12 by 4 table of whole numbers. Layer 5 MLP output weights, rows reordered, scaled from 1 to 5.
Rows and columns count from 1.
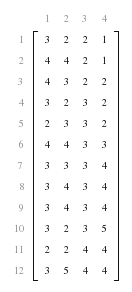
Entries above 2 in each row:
1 2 2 2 2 4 4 4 4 3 2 4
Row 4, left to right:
3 2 3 2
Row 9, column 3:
3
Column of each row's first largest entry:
1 1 1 1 2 1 4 2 2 4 3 2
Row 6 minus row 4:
1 2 0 1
